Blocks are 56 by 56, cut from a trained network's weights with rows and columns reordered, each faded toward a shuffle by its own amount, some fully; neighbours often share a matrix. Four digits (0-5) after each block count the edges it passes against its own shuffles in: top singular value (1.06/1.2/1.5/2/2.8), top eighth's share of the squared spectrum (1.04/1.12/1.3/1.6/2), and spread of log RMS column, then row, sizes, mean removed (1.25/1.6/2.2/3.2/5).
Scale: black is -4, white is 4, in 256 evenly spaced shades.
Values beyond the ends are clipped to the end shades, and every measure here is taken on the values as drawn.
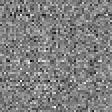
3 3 0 2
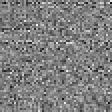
4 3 0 3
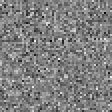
3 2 0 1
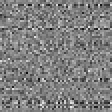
4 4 0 3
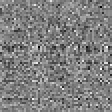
3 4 0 3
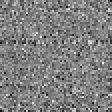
3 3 0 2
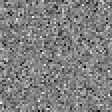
0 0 0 0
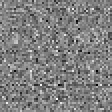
3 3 0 2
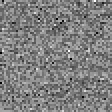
1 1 0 0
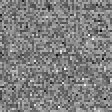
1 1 0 0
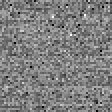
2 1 0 0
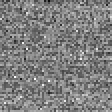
2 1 0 0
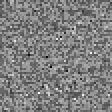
1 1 0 0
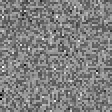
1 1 0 0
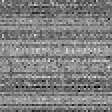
5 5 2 3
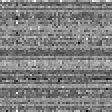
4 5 1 2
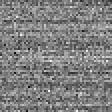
4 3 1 1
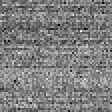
4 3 0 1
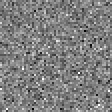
0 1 0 0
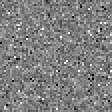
0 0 0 0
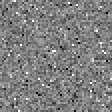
0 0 0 0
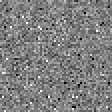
0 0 0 0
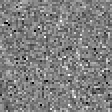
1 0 0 0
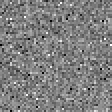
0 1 0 0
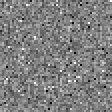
1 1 0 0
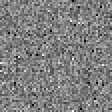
0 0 0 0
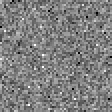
0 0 0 0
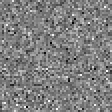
1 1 0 0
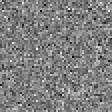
1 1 0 1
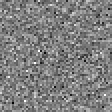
2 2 0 0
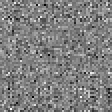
3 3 1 2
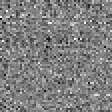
3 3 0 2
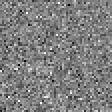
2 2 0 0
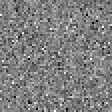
1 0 0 0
